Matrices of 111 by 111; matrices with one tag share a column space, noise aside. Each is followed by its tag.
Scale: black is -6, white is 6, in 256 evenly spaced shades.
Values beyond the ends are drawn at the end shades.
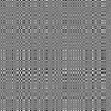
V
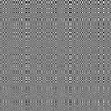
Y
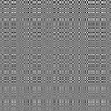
Y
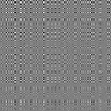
Y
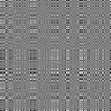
V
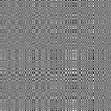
V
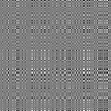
V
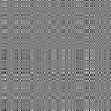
V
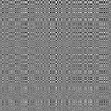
Y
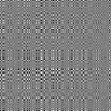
V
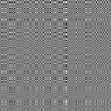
Y
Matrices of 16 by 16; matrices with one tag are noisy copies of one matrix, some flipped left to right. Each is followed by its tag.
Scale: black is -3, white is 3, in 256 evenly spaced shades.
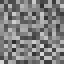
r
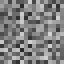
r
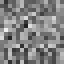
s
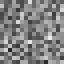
r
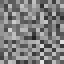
r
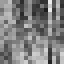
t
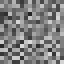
r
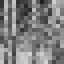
t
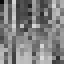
t
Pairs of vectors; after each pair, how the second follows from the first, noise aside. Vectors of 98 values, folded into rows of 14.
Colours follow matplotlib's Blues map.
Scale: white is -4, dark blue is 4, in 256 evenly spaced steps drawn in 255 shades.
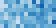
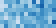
copied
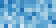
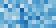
shuffled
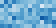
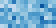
sign-scrambled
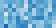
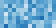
copied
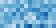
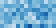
copied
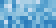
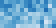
reversed
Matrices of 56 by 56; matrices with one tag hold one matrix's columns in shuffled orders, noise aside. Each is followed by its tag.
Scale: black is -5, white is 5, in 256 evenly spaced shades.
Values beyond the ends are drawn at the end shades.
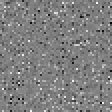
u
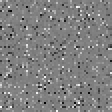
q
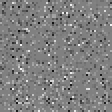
u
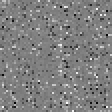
q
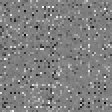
q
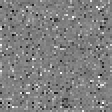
q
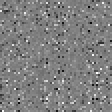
u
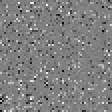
u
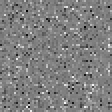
q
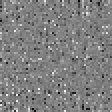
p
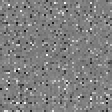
u
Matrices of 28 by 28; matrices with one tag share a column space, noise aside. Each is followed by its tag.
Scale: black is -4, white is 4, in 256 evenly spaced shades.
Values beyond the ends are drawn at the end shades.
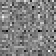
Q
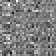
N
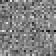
Q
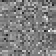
Q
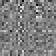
Q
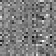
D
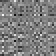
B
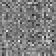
D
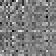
Q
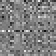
Q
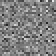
B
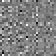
B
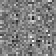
D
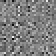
B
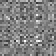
D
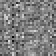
D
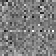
Q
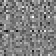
Q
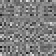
B
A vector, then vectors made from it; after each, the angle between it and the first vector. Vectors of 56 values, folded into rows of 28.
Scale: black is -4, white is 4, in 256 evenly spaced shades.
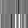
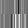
nearly parallel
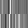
partly aligned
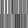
partly opposed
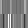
orthogonal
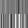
nearly parallel
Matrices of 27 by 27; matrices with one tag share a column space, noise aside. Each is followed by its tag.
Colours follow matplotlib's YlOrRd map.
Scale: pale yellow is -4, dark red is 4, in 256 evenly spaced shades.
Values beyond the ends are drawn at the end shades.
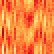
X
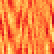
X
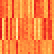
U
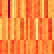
U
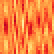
X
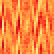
X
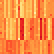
U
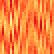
X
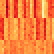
U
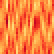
X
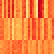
U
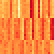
U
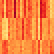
U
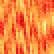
X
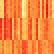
U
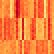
U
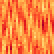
X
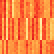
U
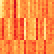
U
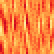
X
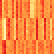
U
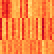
U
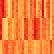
U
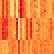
U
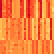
U
